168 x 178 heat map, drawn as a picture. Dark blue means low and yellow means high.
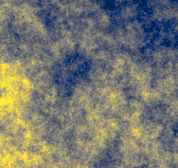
Slope: up to the bottom left. Ninth with the lowest average: top right. Stripes: none. Mirror symmetry: none. Odd rows or columns: none.
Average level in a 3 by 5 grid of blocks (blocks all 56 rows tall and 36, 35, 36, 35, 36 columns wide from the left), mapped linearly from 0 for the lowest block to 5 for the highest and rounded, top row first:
2 2 2 1 0 / 5 2 2 3 2 / 5 3 3 3 3
